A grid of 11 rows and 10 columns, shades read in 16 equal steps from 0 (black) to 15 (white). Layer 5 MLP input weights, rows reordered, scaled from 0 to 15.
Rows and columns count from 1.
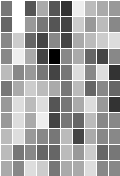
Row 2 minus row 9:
-5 2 0 -1 -2 -7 8 -1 3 0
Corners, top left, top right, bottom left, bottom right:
7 9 10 8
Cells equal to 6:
9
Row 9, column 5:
7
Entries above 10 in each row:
3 3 4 1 3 3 4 3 3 3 3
